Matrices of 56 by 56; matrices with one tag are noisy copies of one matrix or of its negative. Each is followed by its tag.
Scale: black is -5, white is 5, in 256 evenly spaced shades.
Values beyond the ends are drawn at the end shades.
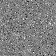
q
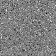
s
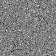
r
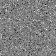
s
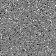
s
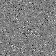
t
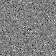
t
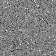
r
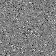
t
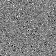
t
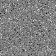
s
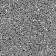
s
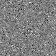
t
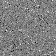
r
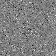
t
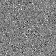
t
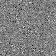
t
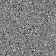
t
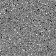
s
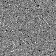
r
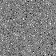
q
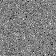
q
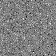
q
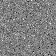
q
